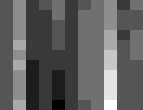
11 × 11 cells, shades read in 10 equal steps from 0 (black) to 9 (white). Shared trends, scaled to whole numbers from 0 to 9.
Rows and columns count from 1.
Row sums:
37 37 36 37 39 38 37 36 36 36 36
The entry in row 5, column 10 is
3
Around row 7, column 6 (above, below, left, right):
2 2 2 4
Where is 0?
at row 11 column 5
